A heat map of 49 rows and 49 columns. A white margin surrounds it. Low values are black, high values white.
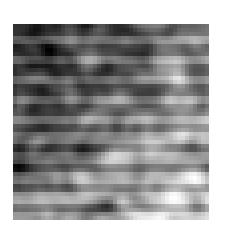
The ninth with the highest average is the bottom right. There is an overall slope up to the bottom right. Neither half mirrors the other. Horizontal stripes repeat 10 times down the table. The ninth with the lowest average is the top left. No lone cell stands out from its neighbours.
